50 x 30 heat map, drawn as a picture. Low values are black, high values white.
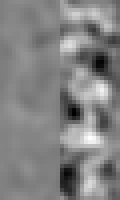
Lone odd cells: none. Mirror symmetry: none. Ninth with the highest average: bottom right. Grain: blotchy. Slope: none. Seam: vertical, 50% of the way across, the left part calmer.
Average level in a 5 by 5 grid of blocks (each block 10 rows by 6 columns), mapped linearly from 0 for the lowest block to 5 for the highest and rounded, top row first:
33343 | 33330 | 33233 | 33353 | 33132
